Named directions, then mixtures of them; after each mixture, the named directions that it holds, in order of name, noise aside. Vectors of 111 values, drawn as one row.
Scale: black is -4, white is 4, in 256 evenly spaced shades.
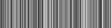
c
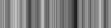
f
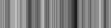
f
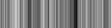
c, f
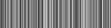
c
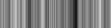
f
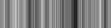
f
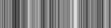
c, f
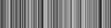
c, f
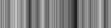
f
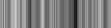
f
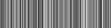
c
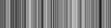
c, f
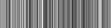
c, f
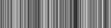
c, f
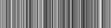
c, f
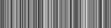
c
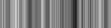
f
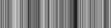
c, f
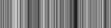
c, f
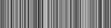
c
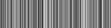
c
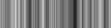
f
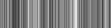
c, f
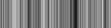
c, f
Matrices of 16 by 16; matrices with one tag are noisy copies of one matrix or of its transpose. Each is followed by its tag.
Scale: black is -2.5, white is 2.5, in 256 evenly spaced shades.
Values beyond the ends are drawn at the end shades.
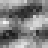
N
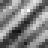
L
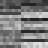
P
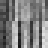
P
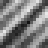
L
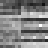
P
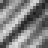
L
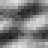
N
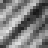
L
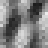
N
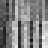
P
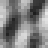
N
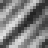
L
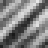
L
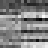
P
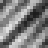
L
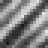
L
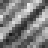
L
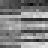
P
